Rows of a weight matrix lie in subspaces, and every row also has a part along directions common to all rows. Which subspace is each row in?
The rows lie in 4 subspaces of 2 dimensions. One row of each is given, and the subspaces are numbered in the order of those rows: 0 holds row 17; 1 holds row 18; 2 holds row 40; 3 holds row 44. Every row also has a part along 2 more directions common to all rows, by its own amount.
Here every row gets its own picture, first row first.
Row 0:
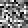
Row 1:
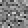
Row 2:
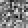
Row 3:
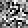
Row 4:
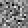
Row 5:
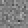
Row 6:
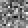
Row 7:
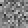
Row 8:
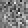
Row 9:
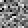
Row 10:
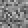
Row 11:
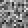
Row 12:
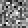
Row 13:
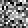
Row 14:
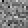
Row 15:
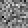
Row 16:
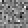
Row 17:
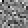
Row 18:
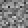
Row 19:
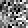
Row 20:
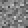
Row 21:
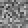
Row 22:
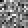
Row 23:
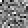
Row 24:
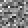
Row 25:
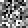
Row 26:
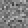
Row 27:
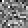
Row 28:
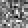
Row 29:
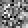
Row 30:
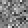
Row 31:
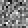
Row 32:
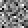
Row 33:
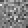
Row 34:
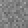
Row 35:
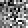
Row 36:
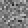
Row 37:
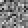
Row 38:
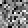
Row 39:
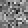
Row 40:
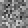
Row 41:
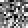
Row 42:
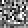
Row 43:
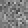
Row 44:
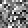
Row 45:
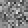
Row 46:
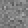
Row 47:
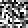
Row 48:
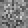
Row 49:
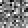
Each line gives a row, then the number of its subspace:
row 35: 3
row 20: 1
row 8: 3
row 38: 3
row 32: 1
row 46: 2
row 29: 2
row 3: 3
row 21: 0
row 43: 3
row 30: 3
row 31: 2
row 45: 3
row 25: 2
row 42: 0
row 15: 2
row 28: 0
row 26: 2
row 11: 1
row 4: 2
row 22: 1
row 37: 1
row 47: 0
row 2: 1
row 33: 3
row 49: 0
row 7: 3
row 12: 2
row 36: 2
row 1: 0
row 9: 1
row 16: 0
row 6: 1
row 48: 2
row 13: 2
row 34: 1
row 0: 0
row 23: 0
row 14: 0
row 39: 3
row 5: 0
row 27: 0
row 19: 3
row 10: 0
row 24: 1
